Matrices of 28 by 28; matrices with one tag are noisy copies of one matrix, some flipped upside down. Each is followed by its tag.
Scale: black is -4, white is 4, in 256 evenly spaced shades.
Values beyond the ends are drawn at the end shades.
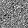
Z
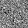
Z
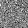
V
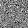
V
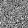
V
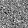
Z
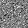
Z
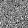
V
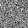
V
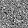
Z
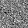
Z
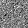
Z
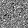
Z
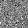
V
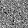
Z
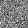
V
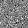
V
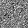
Z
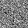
Z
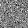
V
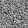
Z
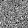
V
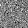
V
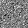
Z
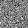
V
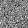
V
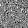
V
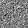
Z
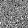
V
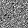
Z
